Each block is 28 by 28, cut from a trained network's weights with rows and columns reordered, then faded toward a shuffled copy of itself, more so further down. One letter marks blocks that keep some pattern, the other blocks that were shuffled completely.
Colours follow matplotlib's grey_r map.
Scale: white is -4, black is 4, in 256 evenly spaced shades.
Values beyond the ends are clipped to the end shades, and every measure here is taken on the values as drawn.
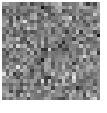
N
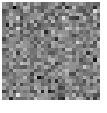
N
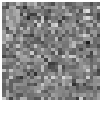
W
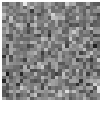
N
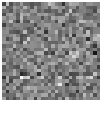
W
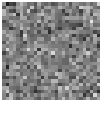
W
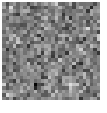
N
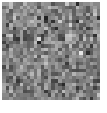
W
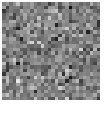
N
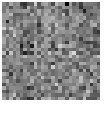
W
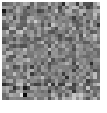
W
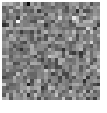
N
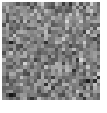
N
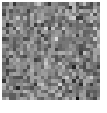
N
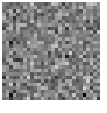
W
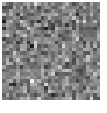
N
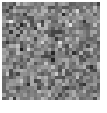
N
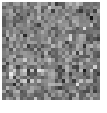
W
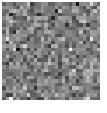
N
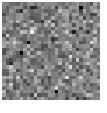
N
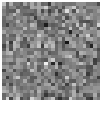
W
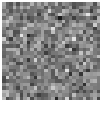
N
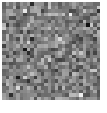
N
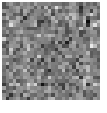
W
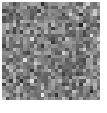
N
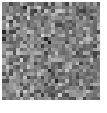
N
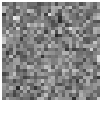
N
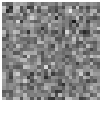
W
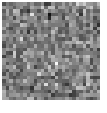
N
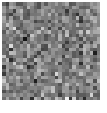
W
